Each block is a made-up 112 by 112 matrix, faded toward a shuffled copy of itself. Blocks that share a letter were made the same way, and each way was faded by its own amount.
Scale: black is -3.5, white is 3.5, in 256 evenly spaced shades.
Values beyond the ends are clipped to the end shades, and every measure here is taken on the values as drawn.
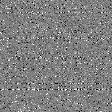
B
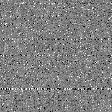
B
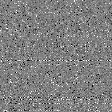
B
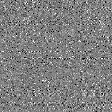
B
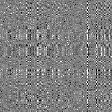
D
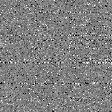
B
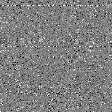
B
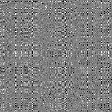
D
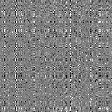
D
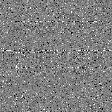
B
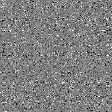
B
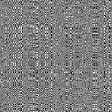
D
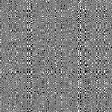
D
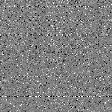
B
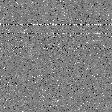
B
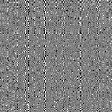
D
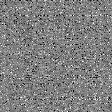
B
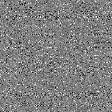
B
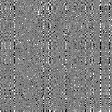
D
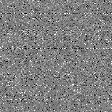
B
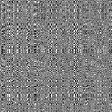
D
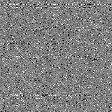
B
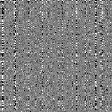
D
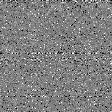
B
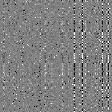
D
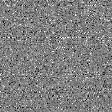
B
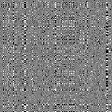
D
